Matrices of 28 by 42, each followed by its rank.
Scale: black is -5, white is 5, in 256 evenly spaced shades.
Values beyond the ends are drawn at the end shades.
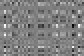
two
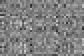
five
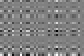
one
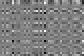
two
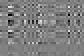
two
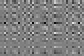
two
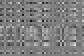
two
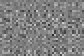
five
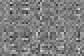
five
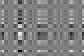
one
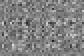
five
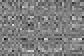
five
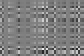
one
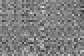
five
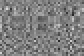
five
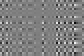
one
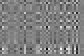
two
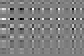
one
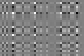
one
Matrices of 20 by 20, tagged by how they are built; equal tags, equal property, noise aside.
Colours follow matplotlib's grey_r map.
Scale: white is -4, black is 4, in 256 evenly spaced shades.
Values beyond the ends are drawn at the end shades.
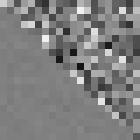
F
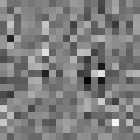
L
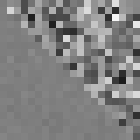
F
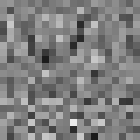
L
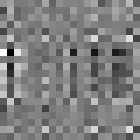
L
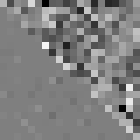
F
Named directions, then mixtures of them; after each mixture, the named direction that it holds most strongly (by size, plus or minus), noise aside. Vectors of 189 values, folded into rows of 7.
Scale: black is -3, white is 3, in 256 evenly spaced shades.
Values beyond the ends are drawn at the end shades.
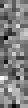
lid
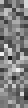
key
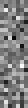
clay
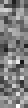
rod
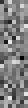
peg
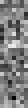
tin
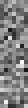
clay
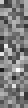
key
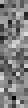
tin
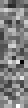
rod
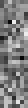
lid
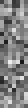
rod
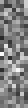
key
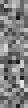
rod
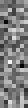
clay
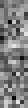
tin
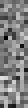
lid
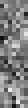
lid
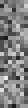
lid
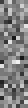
peg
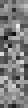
lid
